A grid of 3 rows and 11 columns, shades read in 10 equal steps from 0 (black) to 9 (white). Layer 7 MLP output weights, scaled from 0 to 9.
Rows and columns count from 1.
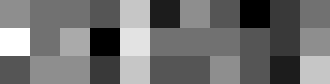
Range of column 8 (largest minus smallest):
2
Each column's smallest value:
3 4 4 0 7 1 3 3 0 1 4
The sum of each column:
17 13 15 5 22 8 12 12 6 5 16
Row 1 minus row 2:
-4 0 -2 3 -1 -3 1 -1 -3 0 -1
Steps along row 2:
down up down up down same same down down up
